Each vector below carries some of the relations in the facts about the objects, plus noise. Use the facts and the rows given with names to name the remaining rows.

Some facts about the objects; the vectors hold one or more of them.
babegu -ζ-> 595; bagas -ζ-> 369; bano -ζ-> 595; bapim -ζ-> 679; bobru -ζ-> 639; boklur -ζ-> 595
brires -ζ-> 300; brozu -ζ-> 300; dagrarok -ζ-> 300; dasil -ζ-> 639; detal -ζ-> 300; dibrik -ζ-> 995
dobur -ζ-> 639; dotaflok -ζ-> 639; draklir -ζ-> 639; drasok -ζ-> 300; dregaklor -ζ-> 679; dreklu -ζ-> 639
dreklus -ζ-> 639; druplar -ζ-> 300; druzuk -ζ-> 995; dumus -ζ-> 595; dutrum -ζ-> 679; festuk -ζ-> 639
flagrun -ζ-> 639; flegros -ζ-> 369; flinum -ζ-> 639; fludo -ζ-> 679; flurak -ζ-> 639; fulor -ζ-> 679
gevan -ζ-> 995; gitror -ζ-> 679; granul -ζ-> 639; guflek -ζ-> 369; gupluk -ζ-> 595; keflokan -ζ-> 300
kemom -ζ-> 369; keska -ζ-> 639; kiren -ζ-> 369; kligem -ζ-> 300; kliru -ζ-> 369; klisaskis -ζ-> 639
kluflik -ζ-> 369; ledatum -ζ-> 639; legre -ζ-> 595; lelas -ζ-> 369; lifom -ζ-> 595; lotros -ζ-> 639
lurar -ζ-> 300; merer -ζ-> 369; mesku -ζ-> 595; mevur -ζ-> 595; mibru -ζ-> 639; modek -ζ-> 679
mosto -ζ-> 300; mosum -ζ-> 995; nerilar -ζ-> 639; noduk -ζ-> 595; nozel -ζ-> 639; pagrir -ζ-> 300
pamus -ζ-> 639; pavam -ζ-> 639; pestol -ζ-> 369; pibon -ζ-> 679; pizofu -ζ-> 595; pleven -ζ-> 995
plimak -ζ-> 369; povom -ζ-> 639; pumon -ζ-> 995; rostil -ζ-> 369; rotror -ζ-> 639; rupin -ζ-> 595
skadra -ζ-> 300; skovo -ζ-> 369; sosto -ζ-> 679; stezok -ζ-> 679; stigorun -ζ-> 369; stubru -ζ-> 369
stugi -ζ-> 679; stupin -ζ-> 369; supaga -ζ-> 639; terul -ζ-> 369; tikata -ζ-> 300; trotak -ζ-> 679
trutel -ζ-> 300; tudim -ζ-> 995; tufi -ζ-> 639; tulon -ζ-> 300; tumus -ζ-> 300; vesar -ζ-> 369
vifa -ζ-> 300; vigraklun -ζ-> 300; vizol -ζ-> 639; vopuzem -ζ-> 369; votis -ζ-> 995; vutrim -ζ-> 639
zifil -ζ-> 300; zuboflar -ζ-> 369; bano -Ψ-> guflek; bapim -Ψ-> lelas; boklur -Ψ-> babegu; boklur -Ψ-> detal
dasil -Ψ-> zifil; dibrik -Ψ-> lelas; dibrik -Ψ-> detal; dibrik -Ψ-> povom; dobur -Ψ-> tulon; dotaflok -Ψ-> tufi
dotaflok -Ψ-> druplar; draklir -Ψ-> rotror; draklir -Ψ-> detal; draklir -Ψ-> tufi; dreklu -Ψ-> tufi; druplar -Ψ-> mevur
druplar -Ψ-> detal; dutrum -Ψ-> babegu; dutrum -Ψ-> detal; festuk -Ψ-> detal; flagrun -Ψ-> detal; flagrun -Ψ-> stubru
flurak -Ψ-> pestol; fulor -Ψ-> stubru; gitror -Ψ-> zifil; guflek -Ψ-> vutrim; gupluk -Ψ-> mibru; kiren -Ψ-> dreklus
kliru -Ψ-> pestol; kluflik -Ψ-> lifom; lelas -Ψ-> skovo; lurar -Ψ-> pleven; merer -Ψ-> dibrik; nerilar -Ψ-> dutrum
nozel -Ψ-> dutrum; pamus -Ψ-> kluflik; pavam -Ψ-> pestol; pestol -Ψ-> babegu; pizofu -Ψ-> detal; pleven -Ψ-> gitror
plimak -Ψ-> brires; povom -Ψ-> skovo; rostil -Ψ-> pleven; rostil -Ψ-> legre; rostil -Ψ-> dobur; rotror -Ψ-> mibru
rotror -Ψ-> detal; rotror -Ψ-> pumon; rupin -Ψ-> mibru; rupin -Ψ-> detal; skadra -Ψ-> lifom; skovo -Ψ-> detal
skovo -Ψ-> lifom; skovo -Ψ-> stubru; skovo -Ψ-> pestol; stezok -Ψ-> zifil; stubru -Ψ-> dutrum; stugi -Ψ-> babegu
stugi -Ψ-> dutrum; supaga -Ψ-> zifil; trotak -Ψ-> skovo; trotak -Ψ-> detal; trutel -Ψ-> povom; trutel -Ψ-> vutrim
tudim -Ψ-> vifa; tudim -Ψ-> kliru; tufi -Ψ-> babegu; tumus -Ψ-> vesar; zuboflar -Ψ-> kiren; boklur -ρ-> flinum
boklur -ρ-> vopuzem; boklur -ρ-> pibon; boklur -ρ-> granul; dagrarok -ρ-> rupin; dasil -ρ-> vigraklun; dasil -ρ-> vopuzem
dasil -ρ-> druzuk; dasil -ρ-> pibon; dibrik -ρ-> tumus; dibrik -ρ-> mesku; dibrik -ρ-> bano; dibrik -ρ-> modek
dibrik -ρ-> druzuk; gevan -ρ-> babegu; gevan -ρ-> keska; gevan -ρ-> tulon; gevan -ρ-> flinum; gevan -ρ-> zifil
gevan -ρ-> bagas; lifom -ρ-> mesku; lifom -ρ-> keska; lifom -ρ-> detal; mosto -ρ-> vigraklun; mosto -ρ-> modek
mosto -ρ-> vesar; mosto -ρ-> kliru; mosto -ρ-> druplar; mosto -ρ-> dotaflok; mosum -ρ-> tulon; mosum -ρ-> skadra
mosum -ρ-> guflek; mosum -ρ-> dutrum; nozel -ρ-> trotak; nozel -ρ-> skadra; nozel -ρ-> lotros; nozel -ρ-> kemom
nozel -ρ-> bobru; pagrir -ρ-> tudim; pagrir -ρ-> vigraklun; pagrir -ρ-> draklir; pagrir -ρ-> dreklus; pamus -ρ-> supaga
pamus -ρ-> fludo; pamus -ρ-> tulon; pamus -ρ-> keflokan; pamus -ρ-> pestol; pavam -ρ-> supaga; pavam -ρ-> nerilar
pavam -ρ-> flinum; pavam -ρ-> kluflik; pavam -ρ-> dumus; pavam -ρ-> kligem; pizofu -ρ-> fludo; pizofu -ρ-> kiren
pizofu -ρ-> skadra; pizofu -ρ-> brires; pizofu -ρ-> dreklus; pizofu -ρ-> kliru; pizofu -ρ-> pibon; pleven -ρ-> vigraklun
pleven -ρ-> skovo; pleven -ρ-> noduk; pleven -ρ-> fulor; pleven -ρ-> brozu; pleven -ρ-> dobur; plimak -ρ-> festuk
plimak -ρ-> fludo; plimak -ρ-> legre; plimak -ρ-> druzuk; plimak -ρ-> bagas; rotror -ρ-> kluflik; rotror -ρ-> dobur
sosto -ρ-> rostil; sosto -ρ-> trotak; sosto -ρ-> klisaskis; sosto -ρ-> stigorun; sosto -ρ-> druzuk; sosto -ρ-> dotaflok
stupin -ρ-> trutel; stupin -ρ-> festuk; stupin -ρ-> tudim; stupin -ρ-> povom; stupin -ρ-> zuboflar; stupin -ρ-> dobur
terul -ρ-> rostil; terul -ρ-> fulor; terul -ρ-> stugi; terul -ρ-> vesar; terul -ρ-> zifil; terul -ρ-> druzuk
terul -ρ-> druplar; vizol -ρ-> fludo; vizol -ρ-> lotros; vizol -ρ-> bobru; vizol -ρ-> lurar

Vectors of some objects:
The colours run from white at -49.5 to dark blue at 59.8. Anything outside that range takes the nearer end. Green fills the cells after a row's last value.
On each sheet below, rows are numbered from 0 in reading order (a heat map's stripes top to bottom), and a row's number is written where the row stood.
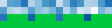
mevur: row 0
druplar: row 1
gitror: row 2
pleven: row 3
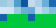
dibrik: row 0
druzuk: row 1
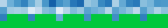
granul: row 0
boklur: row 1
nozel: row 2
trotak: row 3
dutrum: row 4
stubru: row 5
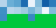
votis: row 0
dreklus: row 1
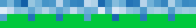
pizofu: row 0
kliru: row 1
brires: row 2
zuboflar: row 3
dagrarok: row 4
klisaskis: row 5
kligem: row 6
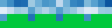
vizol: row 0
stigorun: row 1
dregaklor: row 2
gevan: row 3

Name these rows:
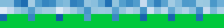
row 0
rotror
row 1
keflokan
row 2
stupin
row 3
gupluk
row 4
kemom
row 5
zifil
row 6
vopuzem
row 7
rostil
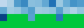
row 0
vigraklun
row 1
rupin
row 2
flegros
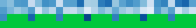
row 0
merer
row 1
dobur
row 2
pumon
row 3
sosto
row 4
bagas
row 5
dasil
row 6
tulon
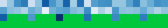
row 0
modek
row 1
kiren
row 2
tumus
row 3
legre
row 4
draklir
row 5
kluflik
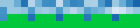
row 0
bano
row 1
brozu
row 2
vifa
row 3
fulor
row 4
lifom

